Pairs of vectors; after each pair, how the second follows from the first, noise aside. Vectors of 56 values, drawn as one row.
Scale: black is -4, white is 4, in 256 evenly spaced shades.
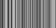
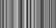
wrapped around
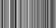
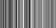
wrapped around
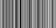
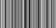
wrapped around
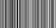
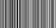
copied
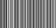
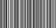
copied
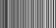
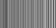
shrunk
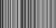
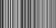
copied
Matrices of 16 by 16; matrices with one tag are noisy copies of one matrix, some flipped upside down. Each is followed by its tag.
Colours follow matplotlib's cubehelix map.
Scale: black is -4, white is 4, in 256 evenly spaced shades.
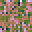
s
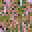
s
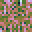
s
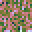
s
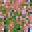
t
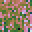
t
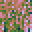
t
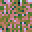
s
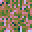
s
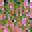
t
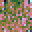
t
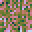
s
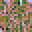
s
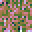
s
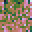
t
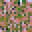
s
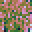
t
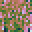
t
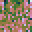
t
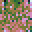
t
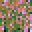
t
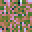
s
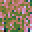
t
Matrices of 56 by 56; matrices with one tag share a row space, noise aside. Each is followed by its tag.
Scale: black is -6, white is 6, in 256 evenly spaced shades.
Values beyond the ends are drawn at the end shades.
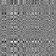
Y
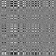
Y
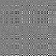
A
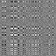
Y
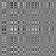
Y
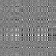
A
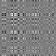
Y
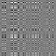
Y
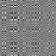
Y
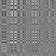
Y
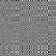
A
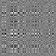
Y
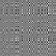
A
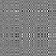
A
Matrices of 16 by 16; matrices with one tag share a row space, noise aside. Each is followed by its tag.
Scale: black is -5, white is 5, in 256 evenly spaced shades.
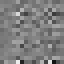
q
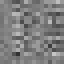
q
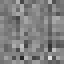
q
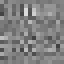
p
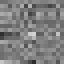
p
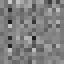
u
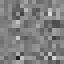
q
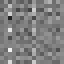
u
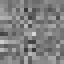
p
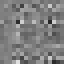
q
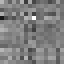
p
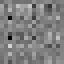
u
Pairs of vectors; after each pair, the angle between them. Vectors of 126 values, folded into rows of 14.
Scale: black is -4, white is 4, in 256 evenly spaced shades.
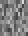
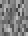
nearly opposite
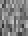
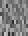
partly opposed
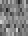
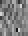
orthogonal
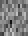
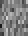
partly aligned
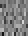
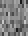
partly aligned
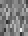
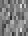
partly aligned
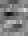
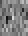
orthogonal
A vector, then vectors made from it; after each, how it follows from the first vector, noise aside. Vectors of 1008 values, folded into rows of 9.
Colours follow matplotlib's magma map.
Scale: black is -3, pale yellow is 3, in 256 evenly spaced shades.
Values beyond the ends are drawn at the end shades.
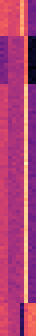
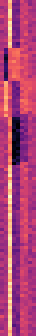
wrapped around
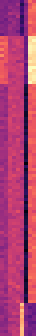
negated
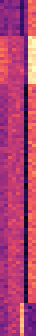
negated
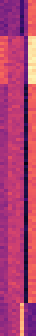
negated
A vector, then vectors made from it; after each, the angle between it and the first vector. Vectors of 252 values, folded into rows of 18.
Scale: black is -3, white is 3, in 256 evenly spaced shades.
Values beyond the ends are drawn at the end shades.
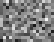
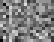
partly aligned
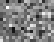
partly opposed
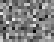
partly opposed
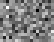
nearly opposite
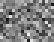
orthogonal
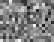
partly opposed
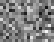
orthogonal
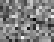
partly aligned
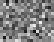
nearly opposite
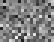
orthogonal
